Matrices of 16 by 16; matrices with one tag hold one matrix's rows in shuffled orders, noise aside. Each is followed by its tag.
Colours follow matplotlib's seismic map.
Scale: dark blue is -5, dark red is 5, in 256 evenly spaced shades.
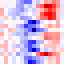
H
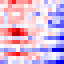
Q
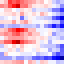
Q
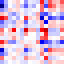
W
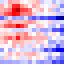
Q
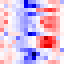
H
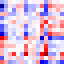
W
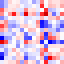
W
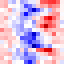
H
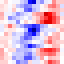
H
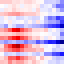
Q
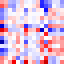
W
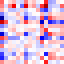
W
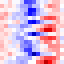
H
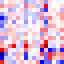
W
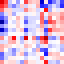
W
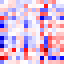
W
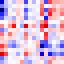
W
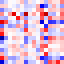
W
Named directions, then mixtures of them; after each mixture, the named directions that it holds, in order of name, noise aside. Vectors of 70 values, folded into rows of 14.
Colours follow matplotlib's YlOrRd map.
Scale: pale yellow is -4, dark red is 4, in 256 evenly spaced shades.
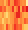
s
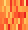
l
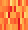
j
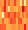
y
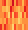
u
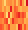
j, l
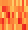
s, u, y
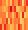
j, u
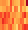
l, s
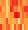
l, s, u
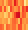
l, s, y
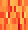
j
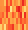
j, u, y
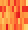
s
